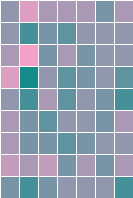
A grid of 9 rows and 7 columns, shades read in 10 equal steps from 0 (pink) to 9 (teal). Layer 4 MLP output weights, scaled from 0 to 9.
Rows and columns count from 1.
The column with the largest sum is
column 2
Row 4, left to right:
1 9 4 6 5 4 6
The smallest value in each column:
1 0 2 3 3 4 3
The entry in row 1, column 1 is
4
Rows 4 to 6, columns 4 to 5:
6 5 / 6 4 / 4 4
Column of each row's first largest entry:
6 2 3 2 2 3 4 4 2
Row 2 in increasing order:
4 4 4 4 5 6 7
